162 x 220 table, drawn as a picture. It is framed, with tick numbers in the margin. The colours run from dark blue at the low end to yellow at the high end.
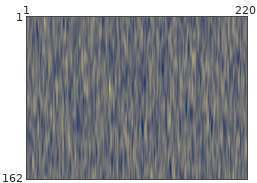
Mirror symmetry: none. Histogram: bell-shaped. Grain: streaks running down. Slope: none. Average level on the scale: 40%.
